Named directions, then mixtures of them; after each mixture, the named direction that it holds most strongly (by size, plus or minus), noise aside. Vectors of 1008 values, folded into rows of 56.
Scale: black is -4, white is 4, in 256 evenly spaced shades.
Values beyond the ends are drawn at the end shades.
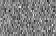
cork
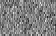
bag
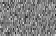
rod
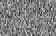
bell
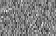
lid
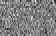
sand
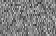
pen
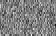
bag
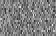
cork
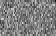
sand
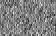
bag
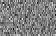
rod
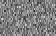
pen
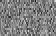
bell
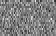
sand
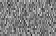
bell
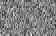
bag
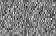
bag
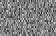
bell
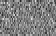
sand
